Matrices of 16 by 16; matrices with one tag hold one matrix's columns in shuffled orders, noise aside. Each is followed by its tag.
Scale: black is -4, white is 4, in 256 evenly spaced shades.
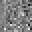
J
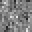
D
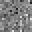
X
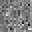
J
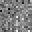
X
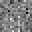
X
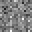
X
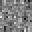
D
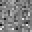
J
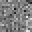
X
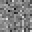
X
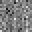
X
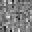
D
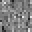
D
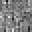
D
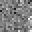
X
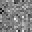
X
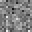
X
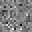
J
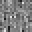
D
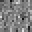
D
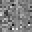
J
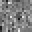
D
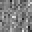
D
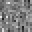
D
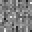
D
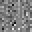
J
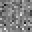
J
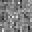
D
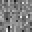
D
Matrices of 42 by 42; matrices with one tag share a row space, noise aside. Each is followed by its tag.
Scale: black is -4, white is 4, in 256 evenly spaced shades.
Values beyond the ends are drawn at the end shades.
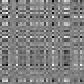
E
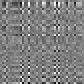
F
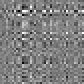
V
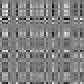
E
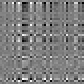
V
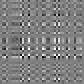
F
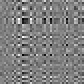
V
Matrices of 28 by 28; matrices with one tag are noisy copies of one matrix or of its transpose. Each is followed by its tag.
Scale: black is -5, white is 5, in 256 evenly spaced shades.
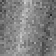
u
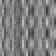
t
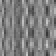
t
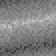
u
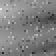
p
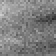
p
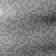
p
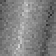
u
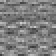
t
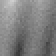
p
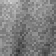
p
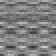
t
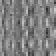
t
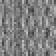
t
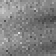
p
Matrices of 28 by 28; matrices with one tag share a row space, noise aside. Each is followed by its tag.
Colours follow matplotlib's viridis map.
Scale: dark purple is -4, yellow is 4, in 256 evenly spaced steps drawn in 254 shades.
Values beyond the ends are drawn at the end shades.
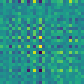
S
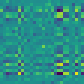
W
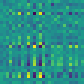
S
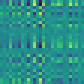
S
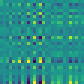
S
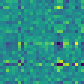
W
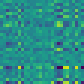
W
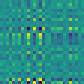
S
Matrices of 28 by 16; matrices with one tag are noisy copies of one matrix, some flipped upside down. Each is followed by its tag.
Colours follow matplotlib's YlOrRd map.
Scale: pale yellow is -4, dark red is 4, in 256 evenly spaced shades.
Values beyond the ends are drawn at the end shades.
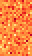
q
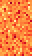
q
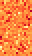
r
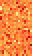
r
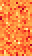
r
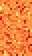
r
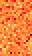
q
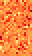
r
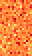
q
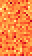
q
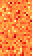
q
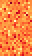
q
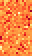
r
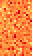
q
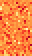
r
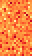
q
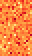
q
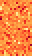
r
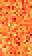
q
